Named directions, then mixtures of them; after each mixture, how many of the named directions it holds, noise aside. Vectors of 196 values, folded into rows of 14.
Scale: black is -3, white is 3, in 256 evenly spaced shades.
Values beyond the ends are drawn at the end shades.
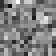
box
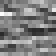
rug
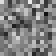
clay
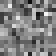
three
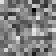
two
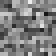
three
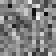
two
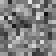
one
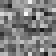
three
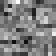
two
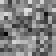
two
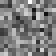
three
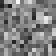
one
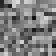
two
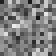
one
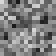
two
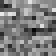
two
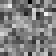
three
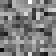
three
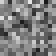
one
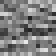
one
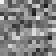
two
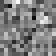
one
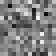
two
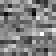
three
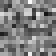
three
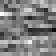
one
